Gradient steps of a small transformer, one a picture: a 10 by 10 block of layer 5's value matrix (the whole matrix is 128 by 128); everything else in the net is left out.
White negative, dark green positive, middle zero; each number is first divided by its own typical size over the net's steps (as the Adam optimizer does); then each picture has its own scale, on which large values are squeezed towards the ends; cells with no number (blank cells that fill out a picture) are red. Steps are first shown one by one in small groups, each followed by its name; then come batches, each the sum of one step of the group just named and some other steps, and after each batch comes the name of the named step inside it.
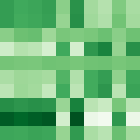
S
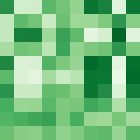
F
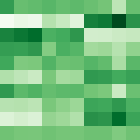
F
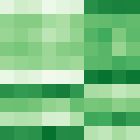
S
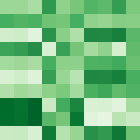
S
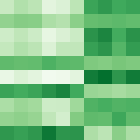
S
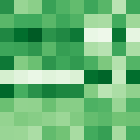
F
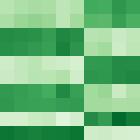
S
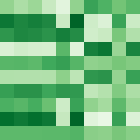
S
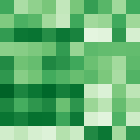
F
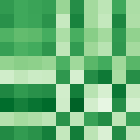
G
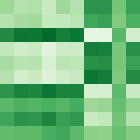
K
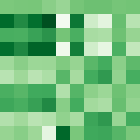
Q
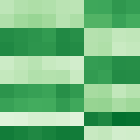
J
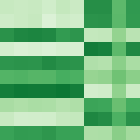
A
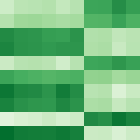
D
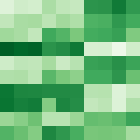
D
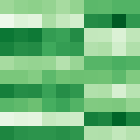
D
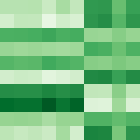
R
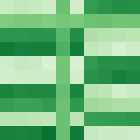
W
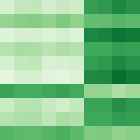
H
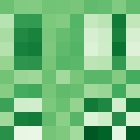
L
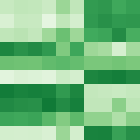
R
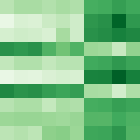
H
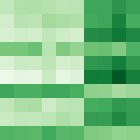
H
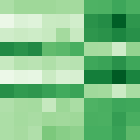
H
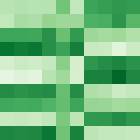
W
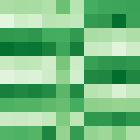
W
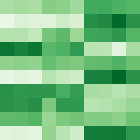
R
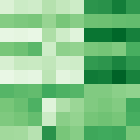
H
